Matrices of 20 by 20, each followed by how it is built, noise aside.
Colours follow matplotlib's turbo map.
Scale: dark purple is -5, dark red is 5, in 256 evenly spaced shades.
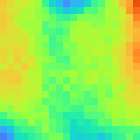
smooth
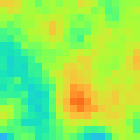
smooth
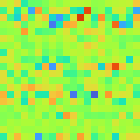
uneven rows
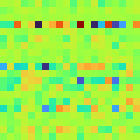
uneven rows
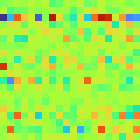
uneven rows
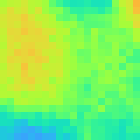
smooth
